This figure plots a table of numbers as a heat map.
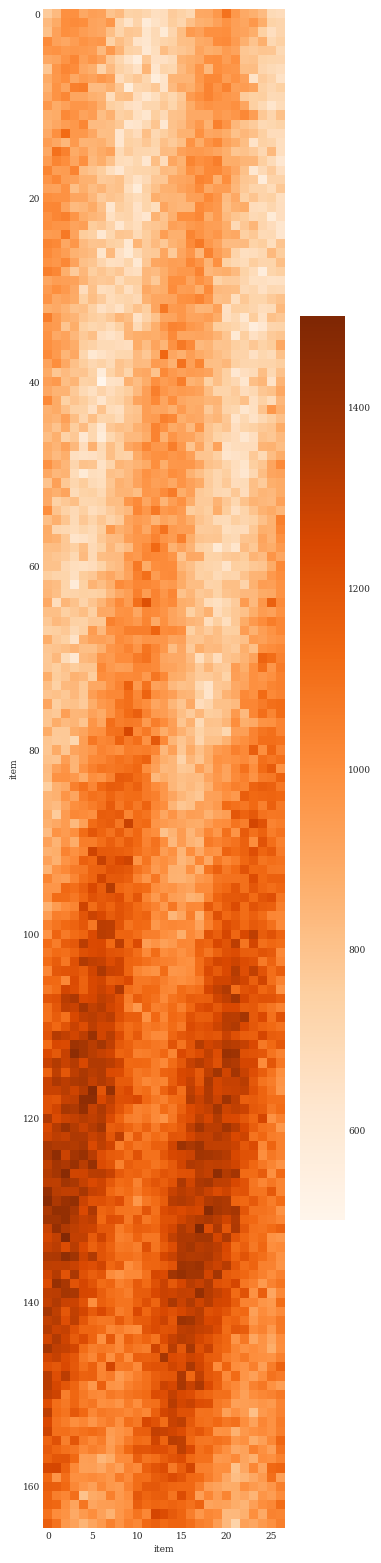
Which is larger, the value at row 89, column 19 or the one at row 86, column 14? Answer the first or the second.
the first
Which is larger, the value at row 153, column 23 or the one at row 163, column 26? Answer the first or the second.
the second
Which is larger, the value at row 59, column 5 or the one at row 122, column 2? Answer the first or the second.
the second
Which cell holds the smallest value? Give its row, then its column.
40, 6
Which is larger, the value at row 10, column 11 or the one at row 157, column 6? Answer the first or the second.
the second
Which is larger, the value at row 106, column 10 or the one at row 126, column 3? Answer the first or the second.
the second
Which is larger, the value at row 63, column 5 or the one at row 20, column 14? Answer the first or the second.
the second
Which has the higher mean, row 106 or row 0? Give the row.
106
